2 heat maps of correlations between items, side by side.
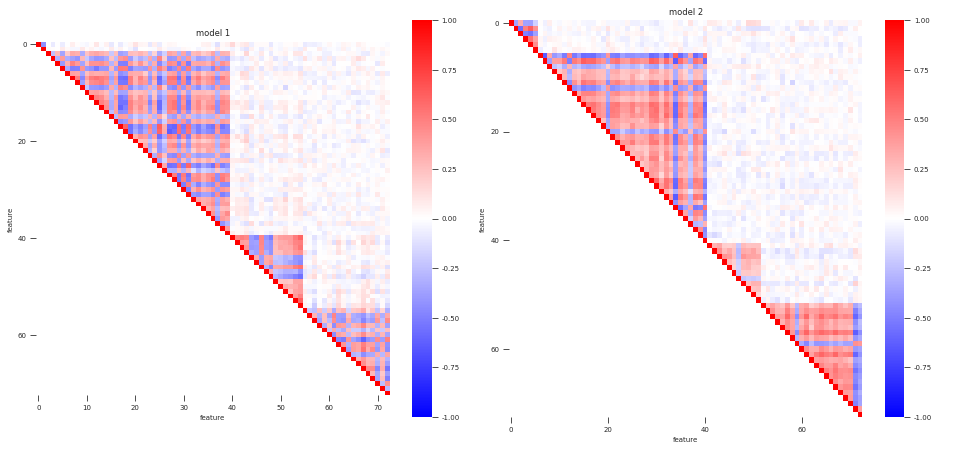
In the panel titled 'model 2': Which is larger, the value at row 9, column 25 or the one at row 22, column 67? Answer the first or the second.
the first
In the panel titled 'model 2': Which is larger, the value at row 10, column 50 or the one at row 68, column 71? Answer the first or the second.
the first
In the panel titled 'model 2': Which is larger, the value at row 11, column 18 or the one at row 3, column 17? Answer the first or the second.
the first
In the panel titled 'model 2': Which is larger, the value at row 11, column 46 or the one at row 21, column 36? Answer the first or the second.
the second
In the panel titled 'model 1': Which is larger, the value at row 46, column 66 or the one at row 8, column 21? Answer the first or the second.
the second
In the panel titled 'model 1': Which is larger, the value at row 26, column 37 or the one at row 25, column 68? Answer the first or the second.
the first
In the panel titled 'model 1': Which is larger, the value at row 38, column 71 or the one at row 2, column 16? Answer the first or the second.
the second
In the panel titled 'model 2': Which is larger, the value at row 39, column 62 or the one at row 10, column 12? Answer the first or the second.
the first
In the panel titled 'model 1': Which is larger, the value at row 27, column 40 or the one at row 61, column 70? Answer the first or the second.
the second
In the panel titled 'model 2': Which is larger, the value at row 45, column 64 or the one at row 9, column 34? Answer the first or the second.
the first
